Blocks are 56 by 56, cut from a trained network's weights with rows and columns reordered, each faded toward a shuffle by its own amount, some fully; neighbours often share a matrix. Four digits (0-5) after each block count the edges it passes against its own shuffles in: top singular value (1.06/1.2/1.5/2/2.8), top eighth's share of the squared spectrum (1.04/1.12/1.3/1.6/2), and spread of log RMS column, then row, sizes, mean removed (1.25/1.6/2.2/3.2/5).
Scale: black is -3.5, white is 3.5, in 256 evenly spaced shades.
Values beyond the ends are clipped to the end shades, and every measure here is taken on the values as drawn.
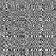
4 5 2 3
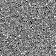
1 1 0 0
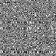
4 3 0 2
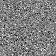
2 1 0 1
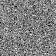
1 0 0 0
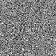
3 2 0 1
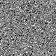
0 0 0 0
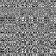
4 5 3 4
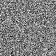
1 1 0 0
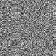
4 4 2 1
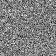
0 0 0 0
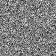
1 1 0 0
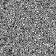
2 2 0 1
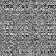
4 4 2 2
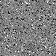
1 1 0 0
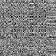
4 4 1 2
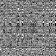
4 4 2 2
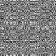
4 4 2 3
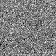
2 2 0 0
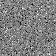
0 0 0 0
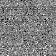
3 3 1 1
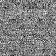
3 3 0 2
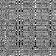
4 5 3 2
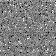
2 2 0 0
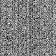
3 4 1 1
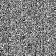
2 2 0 0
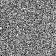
1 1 0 0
